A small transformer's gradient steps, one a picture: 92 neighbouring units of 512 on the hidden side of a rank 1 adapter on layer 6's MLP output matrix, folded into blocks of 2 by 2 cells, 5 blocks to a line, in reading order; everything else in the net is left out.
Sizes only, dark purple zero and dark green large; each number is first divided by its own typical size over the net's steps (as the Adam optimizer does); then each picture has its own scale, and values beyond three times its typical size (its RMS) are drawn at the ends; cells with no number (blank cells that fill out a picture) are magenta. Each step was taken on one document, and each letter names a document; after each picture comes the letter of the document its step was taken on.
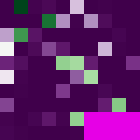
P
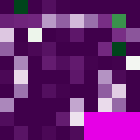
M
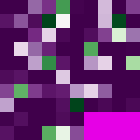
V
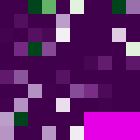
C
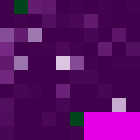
P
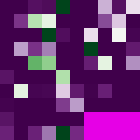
V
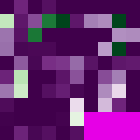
M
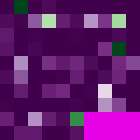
M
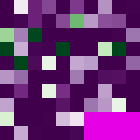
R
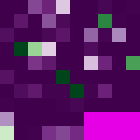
V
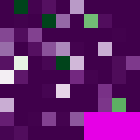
P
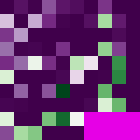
R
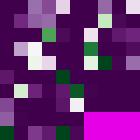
V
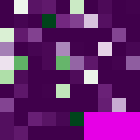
P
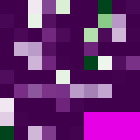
V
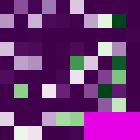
R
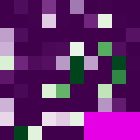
R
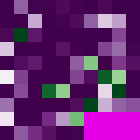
R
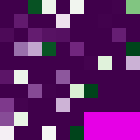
C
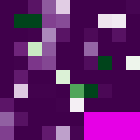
V
